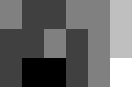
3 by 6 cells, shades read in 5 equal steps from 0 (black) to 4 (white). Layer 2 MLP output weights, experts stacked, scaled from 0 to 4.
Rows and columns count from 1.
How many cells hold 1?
7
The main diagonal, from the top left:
2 1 0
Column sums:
4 2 3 4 6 10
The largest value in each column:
2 1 2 2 2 4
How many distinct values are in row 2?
3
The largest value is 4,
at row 3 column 6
